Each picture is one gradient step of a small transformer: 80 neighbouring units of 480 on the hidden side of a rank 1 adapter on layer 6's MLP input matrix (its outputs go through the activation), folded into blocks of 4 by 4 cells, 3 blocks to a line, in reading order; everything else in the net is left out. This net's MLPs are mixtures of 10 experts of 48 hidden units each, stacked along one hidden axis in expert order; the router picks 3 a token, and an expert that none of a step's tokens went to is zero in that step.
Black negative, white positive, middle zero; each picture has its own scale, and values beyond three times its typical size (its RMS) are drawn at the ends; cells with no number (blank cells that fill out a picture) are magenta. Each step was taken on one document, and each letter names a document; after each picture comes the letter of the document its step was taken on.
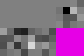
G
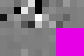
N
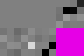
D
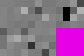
G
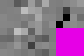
G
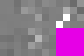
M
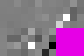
D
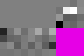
G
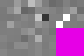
M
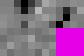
G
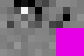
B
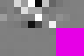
N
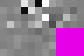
B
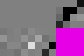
D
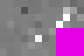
M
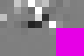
N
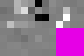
B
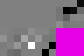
D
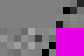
D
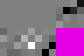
D
